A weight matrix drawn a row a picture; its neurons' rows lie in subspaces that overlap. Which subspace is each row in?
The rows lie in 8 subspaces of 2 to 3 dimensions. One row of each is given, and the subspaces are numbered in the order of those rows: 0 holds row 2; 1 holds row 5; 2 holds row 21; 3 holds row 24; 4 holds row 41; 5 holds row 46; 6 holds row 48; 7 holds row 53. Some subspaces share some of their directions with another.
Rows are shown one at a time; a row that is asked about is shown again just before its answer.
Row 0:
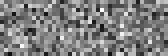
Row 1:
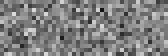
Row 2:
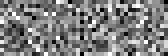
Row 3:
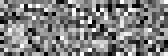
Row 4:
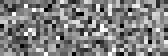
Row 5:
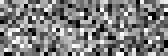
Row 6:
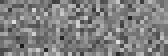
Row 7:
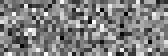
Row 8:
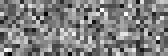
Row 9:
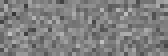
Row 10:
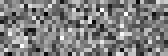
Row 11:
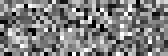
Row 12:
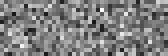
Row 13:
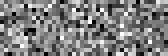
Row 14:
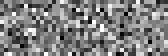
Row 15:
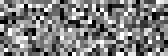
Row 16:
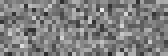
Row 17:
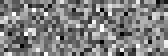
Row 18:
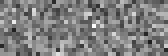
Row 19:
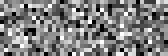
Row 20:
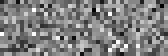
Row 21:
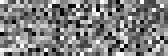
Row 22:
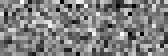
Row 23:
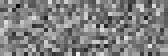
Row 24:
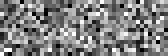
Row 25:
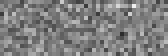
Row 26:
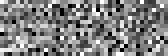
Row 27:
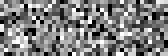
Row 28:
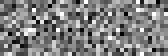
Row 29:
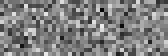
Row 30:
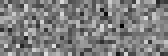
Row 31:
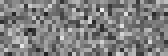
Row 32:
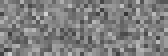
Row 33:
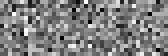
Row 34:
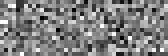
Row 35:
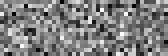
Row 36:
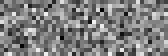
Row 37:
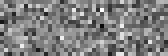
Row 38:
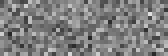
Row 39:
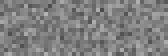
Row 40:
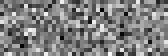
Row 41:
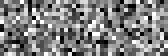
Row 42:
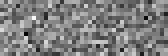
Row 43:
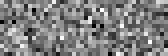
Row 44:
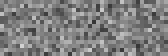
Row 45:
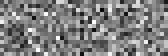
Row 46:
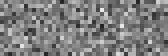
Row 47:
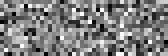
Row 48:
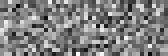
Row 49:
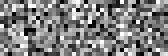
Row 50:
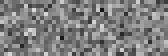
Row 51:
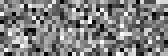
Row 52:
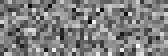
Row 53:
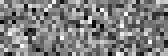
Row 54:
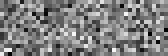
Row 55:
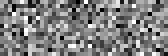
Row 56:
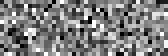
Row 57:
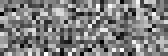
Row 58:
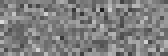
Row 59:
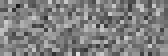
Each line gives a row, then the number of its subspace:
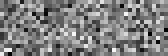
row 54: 3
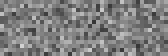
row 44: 7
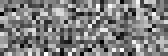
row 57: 7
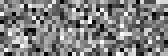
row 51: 3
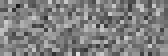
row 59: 6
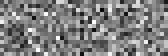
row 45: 0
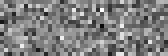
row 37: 0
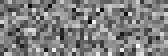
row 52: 5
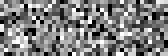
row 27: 4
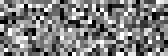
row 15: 0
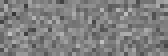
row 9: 2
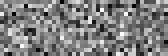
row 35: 4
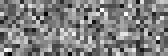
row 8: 3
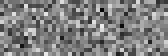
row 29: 5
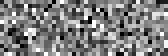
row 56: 7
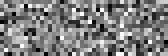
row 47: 0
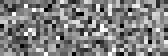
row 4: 3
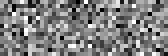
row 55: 1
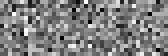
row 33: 1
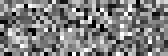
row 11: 6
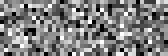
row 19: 7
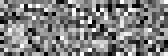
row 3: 0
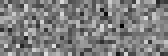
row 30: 5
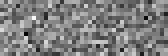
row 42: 6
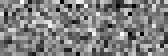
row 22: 4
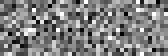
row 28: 0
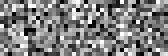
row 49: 1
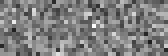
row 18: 7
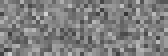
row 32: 3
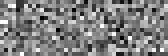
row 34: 0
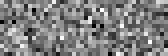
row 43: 7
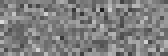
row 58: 0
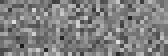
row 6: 2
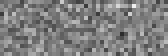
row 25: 4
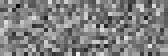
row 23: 6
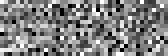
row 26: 2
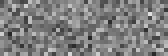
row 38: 1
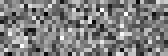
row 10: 3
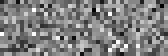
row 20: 2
